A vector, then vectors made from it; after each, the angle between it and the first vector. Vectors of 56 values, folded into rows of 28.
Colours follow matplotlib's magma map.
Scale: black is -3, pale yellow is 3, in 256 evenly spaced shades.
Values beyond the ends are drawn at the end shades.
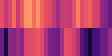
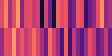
orthogonal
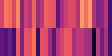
partly aligned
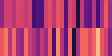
partly opposed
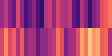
nearly opposite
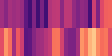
nearly opposite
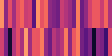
partly aligned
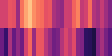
nearly parallel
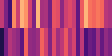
partly aligned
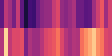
nearly opposite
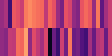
partly aligned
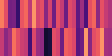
orthogonal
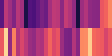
nearly opposite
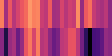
nearly parallel
